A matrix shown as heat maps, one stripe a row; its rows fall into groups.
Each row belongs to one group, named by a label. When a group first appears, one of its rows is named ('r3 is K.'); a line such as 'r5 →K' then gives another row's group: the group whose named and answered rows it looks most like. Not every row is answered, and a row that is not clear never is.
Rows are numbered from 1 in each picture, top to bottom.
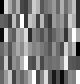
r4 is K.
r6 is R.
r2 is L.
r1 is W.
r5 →K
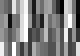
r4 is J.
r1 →K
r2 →K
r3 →K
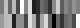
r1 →L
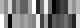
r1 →R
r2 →J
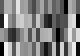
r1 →W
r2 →W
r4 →W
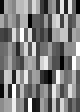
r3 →L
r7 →L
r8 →L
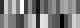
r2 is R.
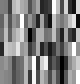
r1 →J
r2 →L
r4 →W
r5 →R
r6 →R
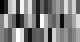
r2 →R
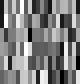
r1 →L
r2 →W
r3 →J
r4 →K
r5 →K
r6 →R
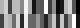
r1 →K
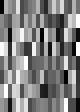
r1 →W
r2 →R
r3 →K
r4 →J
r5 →K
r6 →W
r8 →K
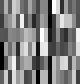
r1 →L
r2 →L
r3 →R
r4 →R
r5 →L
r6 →L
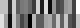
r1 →J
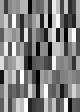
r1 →J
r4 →L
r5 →J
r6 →L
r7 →R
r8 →K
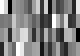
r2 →J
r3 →K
